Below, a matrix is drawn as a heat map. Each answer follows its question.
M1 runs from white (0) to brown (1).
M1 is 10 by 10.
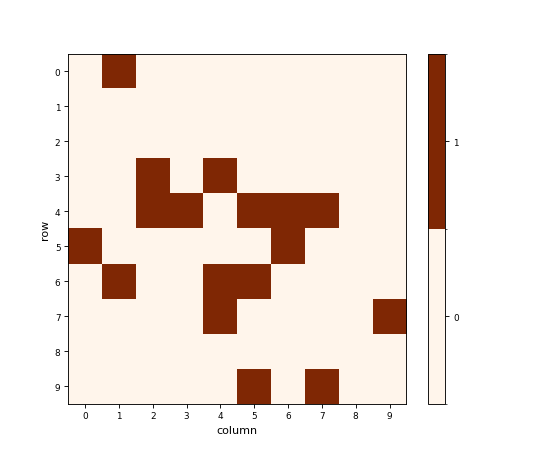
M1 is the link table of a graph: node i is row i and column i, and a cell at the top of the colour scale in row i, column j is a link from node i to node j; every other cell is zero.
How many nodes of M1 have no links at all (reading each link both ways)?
1
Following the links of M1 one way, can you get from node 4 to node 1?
yes
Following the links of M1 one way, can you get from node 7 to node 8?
no
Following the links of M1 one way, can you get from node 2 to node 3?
no
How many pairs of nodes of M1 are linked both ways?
5
